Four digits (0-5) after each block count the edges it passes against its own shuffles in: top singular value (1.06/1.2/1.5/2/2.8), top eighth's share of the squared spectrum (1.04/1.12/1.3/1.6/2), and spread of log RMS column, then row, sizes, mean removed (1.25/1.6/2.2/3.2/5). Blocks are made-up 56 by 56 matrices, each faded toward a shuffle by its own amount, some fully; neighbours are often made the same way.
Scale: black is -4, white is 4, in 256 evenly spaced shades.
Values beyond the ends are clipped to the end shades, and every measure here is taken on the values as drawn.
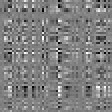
5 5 4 4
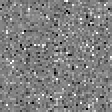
2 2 1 0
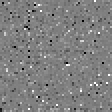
2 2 0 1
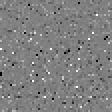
1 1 0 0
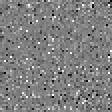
3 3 1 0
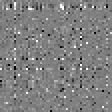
4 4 2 2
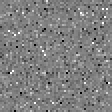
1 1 0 0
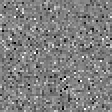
2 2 0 1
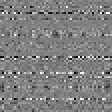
4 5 1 4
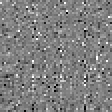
3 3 1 0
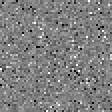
2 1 0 0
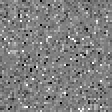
1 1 0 0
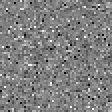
2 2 0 0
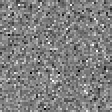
0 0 0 0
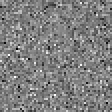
0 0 0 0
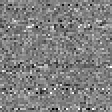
2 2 0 3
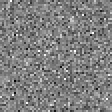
0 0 0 0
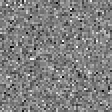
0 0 0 0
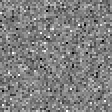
0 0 0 0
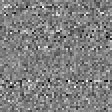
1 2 0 3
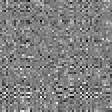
4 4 2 3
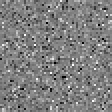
1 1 0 0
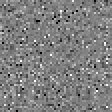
3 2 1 1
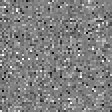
3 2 1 0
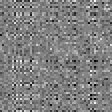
5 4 3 3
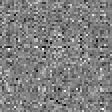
4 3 2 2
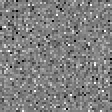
2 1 0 0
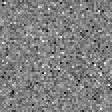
0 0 0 0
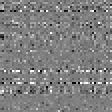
4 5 2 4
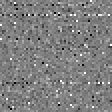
3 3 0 1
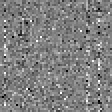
2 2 2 0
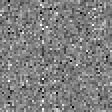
1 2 2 0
